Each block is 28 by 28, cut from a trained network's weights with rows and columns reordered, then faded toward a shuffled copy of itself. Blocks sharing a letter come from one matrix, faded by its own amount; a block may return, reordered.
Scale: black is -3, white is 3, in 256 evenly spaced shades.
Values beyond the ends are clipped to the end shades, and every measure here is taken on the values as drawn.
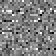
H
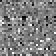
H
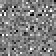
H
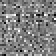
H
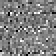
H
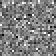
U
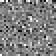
H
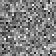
U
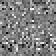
H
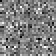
H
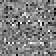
H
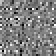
H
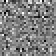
H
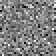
U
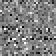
H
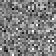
U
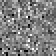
U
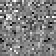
H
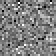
U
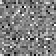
H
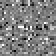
H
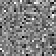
U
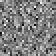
U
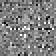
H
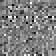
H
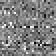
H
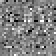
H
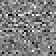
H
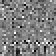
H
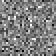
U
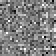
U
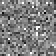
U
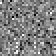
U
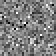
U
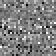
H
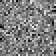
U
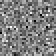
U
